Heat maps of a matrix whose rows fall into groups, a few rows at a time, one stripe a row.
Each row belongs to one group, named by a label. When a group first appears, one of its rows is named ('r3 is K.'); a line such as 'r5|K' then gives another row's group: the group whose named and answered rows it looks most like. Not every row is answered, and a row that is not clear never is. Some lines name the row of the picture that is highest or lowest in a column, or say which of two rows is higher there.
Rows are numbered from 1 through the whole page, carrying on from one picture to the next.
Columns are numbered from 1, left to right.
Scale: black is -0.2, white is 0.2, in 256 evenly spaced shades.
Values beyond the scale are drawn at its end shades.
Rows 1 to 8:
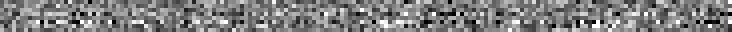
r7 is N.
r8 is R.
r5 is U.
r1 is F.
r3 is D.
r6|D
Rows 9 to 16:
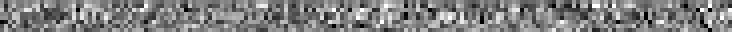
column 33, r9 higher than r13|No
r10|N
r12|F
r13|F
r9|N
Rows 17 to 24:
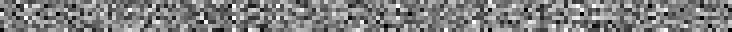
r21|R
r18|R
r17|U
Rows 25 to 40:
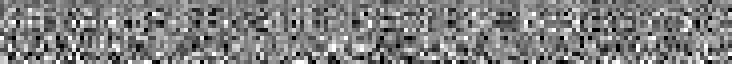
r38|U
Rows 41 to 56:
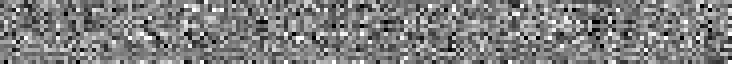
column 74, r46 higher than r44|Yes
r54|F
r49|D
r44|F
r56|D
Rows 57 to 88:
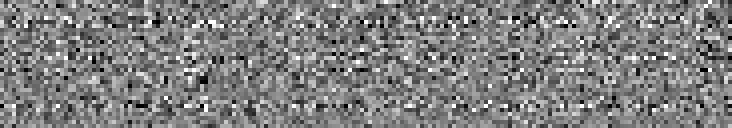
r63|U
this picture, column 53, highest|62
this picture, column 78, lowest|63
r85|R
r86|F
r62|R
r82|U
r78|U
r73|F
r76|F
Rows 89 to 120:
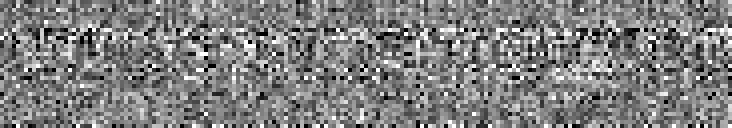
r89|U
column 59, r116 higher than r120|Yes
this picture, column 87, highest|106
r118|D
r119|F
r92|U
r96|F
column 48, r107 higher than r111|No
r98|D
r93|R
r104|N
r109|R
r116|D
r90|U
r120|U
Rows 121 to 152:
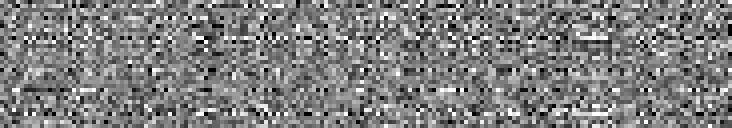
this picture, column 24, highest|143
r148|R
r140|R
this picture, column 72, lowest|131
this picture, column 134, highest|138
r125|F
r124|N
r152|N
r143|F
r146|U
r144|F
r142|U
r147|N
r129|F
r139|R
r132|F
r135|N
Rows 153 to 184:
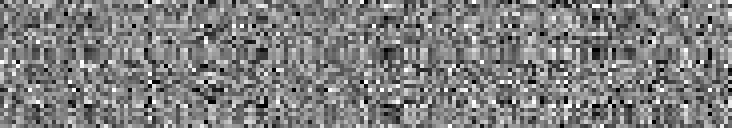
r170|F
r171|R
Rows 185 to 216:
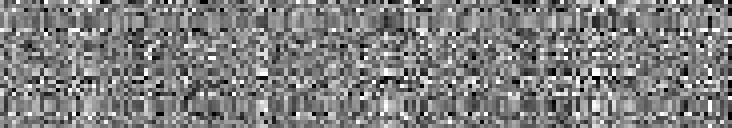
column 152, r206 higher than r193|Yes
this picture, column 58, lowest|208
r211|N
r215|F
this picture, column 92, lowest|185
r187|F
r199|R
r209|D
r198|N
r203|N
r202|N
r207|D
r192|D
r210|N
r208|R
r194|N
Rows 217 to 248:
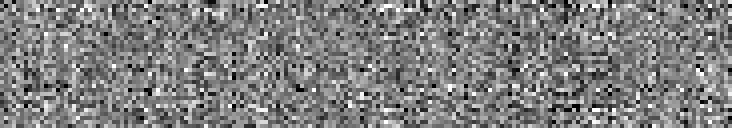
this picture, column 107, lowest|219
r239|U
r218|N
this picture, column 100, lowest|243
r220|U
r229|F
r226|N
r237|D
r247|N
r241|D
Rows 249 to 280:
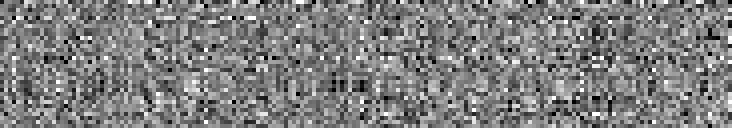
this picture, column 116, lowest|249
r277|N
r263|F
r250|R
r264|F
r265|N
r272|U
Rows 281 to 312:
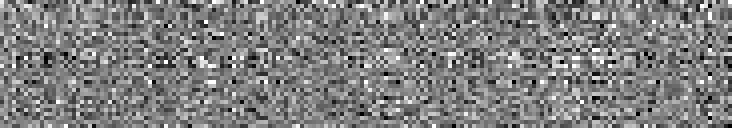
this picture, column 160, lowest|309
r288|R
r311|N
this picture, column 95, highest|295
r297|R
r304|R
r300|N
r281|U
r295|R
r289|U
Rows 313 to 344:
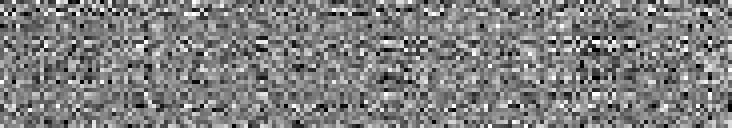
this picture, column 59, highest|339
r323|N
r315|D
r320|U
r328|D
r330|F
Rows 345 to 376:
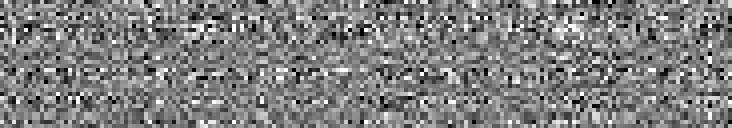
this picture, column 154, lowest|345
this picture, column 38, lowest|362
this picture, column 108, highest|351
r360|N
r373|N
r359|U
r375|R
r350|R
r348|D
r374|N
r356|N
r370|U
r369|D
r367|N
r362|D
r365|F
